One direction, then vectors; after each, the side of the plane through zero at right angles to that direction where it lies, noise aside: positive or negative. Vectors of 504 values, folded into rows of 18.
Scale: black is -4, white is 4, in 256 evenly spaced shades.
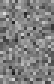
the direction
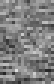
positive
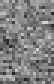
positive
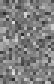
negative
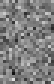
positive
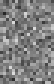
negative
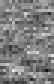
negative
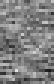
positive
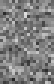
negative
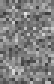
negative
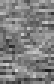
positive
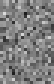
positive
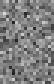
positive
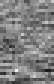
positive
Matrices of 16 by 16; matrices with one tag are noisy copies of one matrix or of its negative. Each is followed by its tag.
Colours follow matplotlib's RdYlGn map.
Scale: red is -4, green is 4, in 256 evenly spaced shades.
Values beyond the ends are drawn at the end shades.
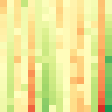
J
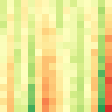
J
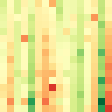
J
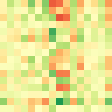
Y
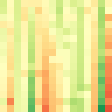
J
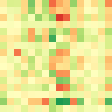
Y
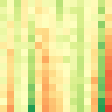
J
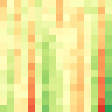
J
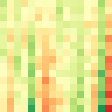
J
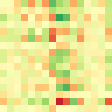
Y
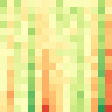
J
